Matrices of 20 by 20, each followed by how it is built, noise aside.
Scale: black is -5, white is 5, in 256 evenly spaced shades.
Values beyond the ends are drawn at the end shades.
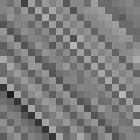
Toeplitz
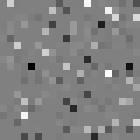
sparse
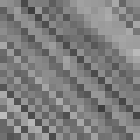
Toeplitz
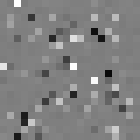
sparse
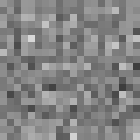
low rank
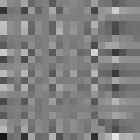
low rank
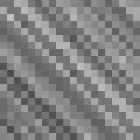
Toeplitz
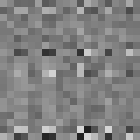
low rank
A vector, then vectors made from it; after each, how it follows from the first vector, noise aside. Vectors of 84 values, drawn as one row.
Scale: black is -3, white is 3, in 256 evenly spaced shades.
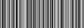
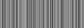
shrunk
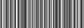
negated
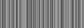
shrunk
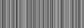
shrunk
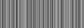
shrunk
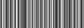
negated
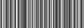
negated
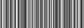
negated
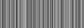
shrunk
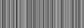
shrunk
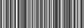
negated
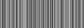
shrunk
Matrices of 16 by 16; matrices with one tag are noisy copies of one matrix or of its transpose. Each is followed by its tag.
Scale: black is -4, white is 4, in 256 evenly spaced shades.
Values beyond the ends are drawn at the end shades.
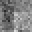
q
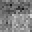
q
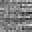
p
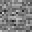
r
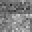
q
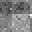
q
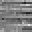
p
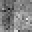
q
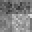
q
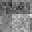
q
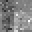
q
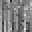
p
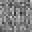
r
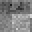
q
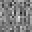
r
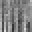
p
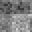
q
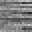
p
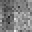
q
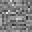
r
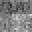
q
